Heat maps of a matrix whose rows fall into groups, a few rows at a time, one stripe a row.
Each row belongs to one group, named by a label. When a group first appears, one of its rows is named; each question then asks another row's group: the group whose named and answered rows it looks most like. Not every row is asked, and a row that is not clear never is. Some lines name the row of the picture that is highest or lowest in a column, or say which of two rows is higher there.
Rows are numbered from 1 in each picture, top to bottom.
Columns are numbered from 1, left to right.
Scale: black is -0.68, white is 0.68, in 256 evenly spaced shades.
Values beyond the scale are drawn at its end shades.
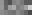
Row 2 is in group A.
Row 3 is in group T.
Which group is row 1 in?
T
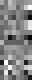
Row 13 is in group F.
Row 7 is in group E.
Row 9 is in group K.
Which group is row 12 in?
A
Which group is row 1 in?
A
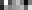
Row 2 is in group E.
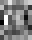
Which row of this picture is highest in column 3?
1
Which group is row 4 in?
F
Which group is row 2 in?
K
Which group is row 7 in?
K
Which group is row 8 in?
E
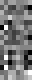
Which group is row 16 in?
A
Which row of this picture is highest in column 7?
15
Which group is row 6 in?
F
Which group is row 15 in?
A
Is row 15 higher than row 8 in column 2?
No
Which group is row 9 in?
K
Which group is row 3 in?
K
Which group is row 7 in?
K
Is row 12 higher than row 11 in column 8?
Yes
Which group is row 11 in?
T
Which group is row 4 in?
A
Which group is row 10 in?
E
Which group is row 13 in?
T
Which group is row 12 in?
F
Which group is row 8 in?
T
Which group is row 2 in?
T
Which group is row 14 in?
F
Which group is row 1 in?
A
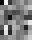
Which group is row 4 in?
T
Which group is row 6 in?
F
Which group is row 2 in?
A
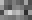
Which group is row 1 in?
K
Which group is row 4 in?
T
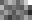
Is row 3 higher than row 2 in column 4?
No
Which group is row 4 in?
K
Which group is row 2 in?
K
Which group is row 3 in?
T
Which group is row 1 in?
A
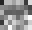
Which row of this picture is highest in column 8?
4
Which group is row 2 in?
T
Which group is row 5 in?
E
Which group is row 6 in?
A
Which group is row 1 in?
E
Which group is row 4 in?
A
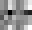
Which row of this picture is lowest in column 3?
3
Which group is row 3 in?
T
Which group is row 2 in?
A
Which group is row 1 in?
A
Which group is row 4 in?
E
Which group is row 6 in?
A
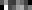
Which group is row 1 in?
T
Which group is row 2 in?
F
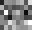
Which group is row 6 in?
E
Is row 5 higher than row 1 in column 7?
Yes
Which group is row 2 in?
K
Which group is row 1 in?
E
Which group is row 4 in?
T
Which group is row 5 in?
A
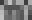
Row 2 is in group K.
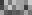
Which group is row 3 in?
K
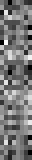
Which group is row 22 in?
K
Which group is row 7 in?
E
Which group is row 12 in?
A
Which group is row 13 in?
K
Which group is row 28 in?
T
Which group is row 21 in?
E
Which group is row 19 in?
E
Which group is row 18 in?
K
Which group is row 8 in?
T
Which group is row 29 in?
F
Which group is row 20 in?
A
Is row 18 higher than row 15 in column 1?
Yes
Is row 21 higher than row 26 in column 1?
No
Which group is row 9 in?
F
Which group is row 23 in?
A
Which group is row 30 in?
T
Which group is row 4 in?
E
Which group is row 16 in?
K
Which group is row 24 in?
K
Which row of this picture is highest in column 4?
19
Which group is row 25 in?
A
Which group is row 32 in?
T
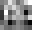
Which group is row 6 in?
T
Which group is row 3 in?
F
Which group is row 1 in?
A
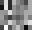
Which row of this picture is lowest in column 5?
4
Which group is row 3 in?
A
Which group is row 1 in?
F
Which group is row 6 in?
F
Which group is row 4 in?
K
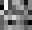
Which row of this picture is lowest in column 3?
5
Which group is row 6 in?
E
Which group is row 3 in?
K
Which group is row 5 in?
T
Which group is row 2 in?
F
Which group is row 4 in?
E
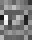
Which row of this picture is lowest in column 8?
1
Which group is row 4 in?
F
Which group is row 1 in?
T
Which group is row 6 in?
K
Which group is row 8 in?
K
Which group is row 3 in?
K
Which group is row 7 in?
E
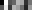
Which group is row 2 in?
F
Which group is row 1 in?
F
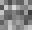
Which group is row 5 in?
E
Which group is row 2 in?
E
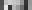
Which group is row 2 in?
F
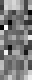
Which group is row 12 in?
E
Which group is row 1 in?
E
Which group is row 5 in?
T
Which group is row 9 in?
K
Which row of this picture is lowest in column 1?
6
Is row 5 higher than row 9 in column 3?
No
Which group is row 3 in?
T
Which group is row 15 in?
A
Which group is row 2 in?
E
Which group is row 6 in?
F
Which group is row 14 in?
K
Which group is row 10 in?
T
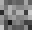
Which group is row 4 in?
A
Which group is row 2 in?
A
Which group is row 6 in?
K
